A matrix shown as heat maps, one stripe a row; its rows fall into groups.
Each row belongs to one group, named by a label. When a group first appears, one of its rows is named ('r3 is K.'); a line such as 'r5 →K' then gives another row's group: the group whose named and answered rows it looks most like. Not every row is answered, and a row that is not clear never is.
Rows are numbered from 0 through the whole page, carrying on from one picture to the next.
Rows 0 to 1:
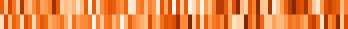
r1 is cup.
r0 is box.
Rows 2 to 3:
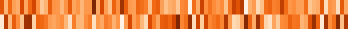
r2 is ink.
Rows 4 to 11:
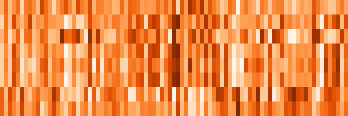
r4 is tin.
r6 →tin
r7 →cup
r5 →cup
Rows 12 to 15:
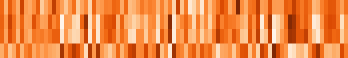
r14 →box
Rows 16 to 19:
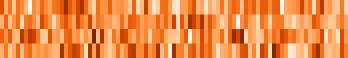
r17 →tin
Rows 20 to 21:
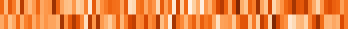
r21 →tin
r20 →box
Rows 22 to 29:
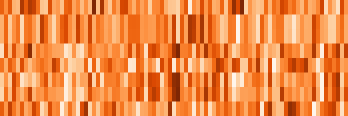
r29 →box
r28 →cup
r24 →tin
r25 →cup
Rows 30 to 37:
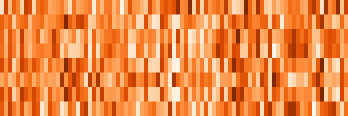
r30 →cup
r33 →box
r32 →box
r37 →box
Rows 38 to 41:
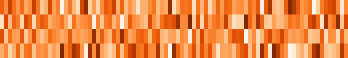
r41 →tin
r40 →ink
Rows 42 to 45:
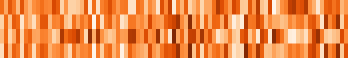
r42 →box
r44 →tin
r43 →cup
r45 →cup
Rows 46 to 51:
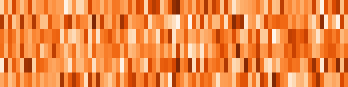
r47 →ink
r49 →box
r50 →cup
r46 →cup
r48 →box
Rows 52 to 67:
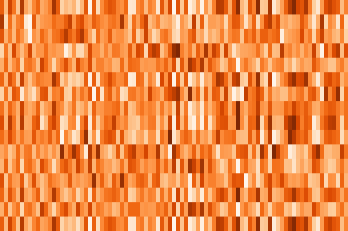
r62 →tin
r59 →box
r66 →tin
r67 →box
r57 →box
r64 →ink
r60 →box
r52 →box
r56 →tin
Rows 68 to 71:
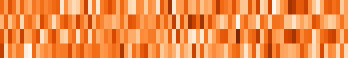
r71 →ink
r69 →tin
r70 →box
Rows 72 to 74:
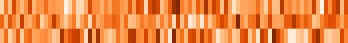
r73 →box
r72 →cup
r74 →tin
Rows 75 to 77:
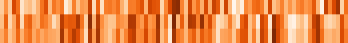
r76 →tin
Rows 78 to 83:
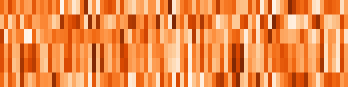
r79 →tin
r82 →ink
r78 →box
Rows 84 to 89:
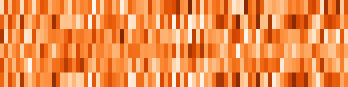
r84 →cup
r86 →ink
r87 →tin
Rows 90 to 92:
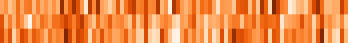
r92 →ink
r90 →tin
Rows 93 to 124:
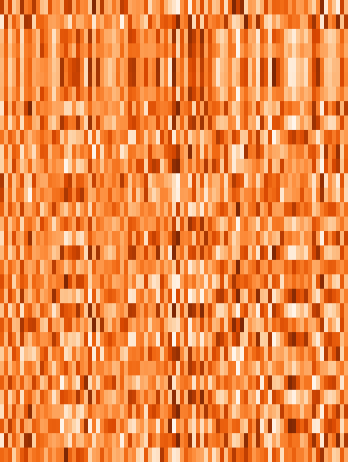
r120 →tin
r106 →ink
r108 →tin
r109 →cup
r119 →box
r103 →cup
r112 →ink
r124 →ink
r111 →box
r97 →tin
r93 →ink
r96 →tin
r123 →cup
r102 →box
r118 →tin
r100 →cup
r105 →ink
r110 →tin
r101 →tin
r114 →tin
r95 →tin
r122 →box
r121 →cup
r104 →cup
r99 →tin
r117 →cup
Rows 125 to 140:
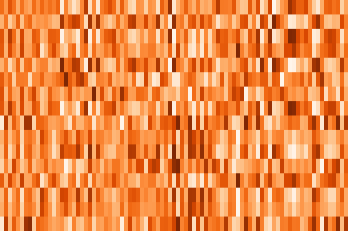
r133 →cup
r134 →tin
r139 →tin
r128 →box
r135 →tin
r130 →ink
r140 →cup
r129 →tin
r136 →cup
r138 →tin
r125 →box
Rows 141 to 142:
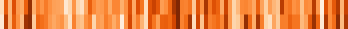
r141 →cup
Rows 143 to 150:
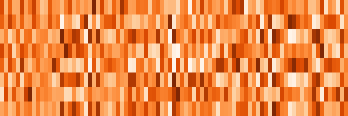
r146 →ink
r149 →cup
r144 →box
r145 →tin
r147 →box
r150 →tin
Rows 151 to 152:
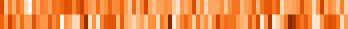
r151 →ink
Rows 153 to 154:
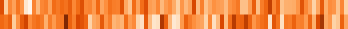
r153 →ink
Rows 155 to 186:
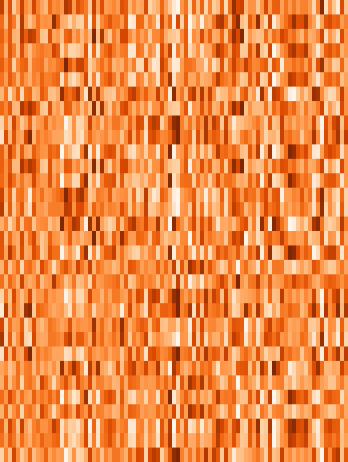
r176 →cup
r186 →cup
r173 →tin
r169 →ink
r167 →box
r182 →box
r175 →cup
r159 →ink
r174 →box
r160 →box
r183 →tin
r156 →box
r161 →tin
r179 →cup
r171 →ink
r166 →ink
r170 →tin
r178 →ink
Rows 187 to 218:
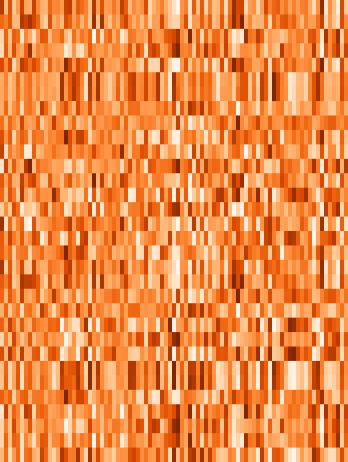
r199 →ink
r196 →ink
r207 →box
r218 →tin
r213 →tin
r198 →cup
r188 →ink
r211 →box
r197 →ink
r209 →box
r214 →ink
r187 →ink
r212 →tin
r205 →ink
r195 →box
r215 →cup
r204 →ink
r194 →tin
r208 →tin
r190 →cup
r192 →tin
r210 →cup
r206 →ink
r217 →cup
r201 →cup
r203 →box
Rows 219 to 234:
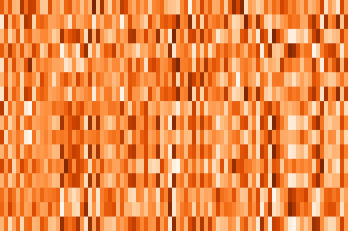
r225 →cup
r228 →ink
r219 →ink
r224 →tin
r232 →box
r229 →tin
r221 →tin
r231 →tin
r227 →tin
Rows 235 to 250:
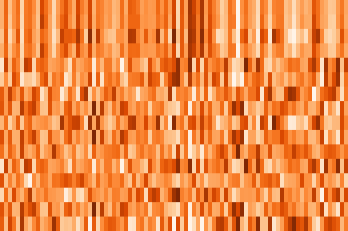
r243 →tin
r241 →box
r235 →tin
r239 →cup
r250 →box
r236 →tin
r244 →ink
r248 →cup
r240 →cup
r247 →ink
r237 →tin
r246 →cup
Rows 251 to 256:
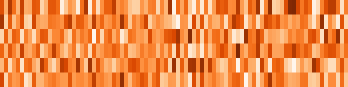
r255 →tin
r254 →box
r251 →box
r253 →cup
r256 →ink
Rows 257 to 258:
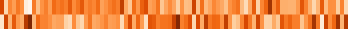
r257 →ink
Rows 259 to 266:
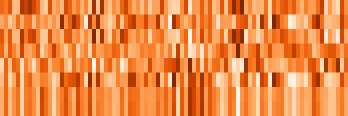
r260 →tin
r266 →tin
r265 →tin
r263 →cup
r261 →ink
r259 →ink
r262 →box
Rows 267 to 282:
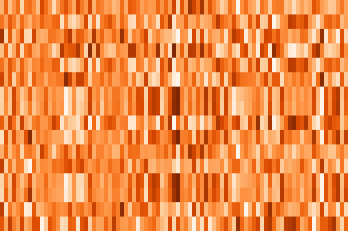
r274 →cup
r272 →ink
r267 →tin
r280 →cup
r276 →cup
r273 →cup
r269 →ink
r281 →ink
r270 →tin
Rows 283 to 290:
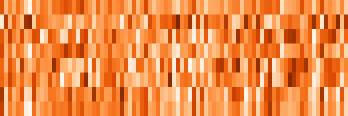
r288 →box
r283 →ink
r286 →ink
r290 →ink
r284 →cup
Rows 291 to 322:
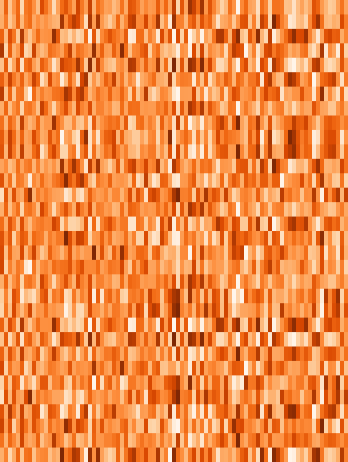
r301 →box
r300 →box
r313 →box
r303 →ink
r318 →cup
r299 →box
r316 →ink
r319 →box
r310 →tin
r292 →tin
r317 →cup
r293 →box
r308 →ink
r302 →tin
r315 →box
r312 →cup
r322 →tin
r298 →tin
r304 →cup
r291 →tin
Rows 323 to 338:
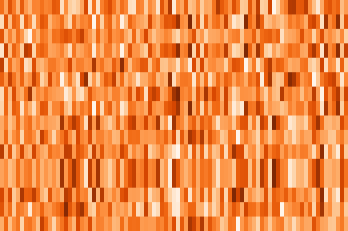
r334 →tin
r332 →tin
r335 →tin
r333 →ink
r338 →tin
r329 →cup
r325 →ink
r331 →tin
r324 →cup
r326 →cup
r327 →ink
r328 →box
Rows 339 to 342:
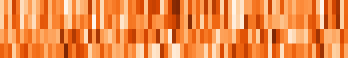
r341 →tin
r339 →cup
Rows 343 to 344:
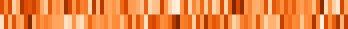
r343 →ink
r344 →cup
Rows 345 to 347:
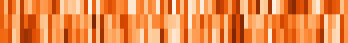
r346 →ink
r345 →box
